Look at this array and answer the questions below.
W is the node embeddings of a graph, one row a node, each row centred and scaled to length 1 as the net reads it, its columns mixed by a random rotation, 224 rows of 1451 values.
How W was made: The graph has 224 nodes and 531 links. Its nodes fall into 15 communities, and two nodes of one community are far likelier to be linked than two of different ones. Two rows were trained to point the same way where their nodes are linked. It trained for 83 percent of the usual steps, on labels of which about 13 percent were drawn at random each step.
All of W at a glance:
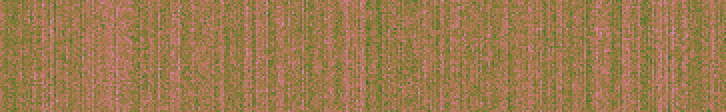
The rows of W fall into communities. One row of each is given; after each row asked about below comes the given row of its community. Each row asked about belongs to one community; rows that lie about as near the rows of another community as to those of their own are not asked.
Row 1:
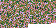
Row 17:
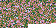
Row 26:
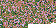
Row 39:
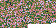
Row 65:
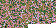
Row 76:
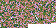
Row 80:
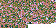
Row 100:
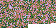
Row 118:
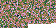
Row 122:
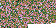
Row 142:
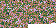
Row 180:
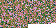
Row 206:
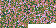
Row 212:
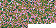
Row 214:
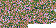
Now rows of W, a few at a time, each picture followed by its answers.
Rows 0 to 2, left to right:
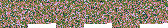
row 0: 212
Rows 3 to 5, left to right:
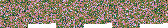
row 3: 39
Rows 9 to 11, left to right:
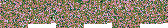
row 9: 206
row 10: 180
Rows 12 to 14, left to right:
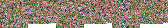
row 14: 100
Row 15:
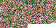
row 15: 118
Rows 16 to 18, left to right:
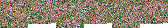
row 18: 76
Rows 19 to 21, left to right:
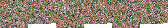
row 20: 26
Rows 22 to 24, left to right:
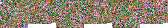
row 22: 142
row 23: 17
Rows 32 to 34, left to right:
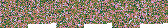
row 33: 180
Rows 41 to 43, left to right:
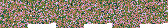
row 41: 142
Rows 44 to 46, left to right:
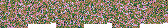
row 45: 26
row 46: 212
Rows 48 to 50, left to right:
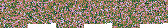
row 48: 1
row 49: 76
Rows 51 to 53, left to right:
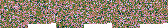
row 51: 214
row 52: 80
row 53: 100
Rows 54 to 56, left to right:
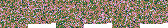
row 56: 1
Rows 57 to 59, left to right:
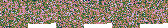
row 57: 1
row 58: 1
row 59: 118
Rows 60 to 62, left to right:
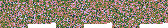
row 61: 100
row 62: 212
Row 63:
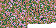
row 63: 142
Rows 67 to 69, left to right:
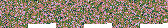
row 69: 122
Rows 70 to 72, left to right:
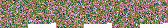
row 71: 122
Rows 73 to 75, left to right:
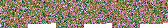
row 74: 212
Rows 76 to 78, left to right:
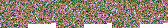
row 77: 39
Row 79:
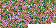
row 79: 214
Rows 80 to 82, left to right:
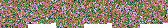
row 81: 122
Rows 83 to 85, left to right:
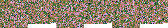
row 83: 122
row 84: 39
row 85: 1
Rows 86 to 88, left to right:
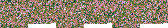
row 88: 76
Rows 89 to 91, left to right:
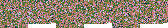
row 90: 206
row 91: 1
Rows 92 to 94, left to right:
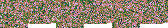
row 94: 65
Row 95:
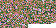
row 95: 180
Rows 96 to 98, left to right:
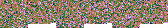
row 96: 17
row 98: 100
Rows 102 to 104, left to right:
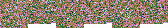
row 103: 100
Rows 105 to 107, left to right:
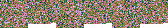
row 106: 17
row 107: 26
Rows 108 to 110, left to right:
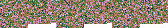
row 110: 206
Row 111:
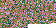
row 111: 142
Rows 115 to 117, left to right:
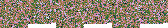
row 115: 214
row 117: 214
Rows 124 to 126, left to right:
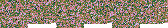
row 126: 122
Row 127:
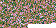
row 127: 142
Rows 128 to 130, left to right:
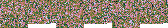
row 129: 180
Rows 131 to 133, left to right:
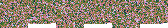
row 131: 180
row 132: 26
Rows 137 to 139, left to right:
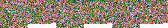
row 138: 65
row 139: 39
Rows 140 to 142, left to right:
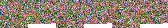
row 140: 65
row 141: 26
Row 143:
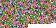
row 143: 212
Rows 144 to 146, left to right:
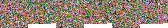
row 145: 1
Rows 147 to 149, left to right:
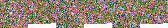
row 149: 214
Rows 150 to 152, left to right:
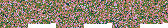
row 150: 180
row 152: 1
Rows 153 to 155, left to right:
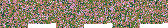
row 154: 206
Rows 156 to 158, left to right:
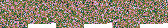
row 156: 26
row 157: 17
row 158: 122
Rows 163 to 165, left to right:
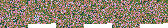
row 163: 65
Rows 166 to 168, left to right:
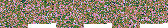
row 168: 180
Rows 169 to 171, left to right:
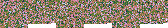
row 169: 206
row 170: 26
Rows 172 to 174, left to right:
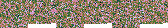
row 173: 76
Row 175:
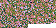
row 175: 212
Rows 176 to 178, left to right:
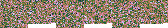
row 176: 80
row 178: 39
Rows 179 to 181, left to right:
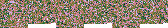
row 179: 142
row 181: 1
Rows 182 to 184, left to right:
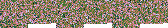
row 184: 122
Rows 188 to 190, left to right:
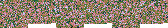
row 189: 100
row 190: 17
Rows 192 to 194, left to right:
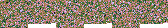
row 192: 39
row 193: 122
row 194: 142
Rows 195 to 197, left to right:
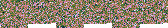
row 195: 65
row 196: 80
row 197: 206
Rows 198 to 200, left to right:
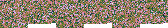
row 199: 26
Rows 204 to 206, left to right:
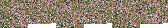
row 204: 122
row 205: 39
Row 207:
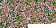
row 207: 65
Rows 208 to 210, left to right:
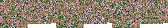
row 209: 26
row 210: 214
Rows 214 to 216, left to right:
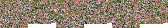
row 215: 212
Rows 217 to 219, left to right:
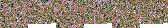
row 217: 17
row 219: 65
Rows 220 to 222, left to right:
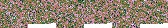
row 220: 142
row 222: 76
